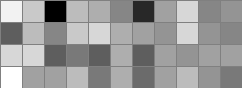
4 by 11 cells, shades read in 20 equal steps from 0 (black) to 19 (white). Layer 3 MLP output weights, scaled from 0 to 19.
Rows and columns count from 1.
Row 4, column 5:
9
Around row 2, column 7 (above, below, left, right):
3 7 13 11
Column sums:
60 57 29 52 45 49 30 47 57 44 42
